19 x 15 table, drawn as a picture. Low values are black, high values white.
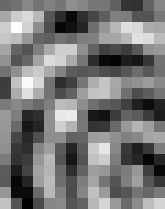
Rings: centred on the bottom right. Mirror symmetry: none. Odd rows or columns: none. Ninth with the highest average: top left. Slope: none.
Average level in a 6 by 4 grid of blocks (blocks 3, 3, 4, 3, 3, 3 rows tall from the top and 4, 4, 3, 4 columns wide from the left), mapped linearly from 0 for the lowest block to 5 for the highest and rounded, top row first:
5033 | 3413 | 4331 | 1413 | 1250 | 1343
